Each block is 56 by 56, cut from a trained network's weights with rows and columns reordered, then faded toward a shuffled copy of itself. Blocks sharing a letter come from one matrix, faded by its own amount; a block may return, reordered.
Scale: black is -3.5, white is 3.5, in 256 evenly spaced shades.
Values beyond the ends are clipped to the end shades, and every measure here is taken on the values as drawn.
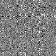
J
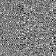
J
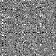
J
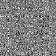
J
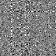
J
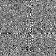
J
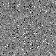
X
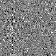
J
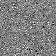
X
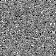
X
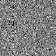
J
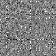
J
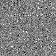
X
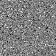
X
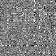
J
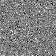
X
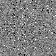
X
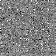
X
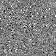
X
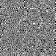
J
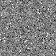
X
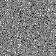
X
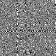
J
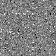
X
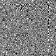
J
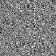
J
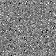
X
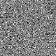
X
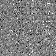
X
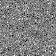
X
